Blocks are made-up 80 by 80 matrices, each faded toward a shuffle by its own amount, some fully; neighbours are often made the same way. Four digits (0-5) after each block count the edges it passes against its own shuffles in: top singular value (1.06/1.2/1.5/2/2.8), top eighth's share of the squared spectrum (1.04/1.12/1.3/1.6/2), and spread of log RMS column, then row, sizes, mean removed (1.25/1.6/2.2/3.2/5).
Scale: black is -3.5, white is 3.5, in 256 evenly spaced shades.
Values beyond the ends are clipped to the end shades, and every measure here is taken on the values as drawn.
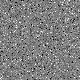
2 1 0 0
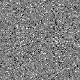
3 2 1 1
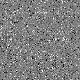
3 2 1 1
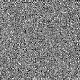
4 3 1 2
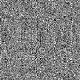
4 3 2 1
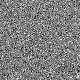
1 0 0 0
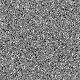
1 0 0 0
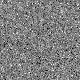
1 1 0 0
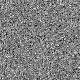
2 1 0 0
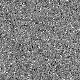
1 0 0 0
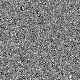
0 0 0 0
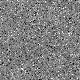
2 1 0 0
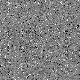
3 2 1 0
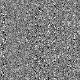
1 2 3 0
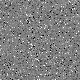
2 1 0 0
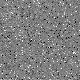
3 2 0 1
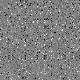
3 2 1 0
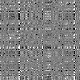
5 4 3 3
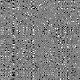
4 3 2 2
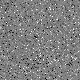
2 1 0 0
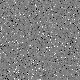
0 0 0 0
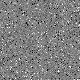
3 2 1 0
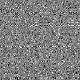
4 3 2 2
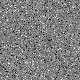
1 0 0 0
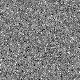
0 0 0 0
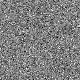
0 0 0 0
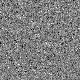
0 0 0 0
